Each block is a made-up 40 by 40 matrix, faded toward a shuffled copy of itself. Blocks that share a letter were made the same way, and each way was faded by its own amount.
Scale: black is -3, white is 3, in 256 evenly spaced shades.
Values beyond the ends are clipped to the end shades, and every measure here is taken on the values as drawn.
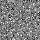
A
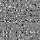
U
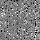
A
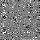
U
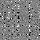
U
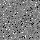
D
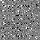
U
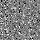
A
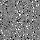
D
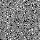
A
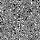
A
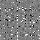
U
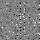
U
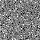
A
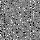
A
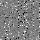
D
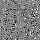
D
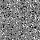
A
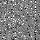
A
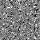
A
